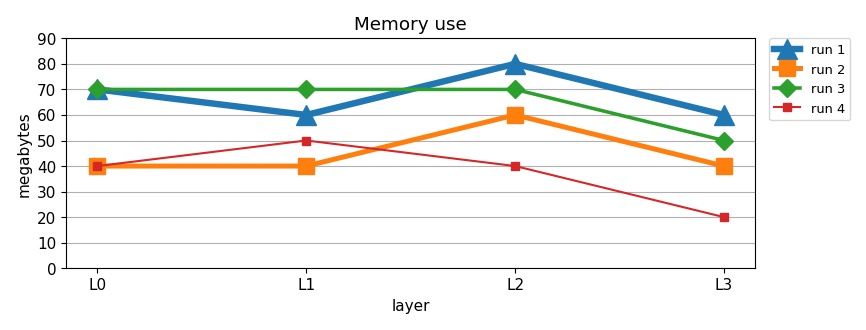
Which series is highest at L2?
run 1
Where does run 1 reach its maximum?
L2
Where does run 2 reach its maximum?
L2
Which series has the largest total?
run 1
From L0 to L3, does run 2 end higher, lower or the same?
the same
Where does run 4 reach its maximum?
L1
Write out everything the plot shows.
Title: Memory use
x-axis: layer, ticks L0 L1 L2 L3
y-axis: megabytes, ticks 0 10 20 30 40 50 60 70 80 90
Legend: run 1, run 2, run 3, run 4
Values:
run 1: 70 60 80 60
run 2: 40 40 60 40
run 3: 70 70 70 50
run 4: 40 50 40 20
